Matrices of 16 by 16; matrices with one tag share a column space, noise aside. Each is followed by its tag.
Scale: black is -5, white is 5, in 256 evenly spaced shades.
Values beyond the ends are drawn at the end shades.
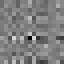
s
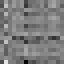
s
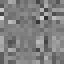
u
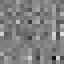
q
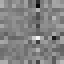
s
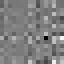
s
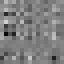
q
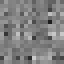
q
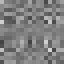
u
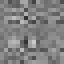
u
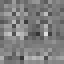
q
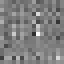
q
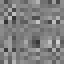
u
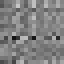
s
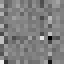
s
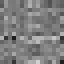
s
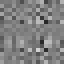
u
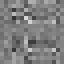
u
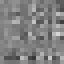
q
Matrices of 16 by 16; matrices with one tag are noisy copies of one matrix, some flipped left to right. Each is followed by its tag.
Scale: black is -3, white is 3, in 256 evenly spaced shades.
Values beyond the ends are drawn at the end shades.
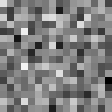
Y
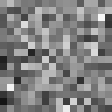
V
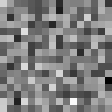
Y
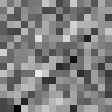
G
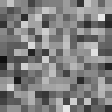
V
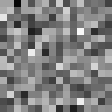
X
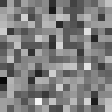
Y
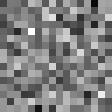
X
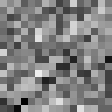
G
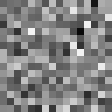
X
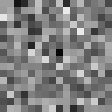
X
